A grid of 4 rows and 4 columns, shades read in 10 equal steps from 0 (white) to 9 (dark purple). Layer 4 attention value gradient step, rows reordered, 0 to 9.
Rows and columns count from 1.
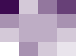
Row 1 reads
9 2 5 7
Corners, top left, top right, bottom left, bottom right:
9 7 0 1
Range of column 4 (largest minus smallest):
6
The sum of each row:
23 14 10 7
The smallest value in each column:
0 2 2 1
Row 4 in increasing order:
0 1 2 4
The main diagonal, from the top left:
9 3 3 1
